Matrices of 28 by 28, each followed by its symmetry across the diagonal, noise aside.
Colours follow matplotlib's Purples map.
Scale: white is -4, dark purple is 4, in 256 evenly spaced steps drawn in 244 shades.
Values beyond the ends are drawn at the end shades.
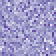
neither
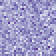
neither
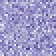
neither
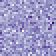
neither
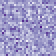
antisymmetric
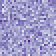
neither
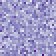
antisymmetric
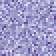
antisymmetric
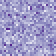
antisymmetric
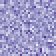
antisymmetric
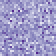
antisymmetric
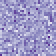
neither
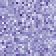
antisymmetric
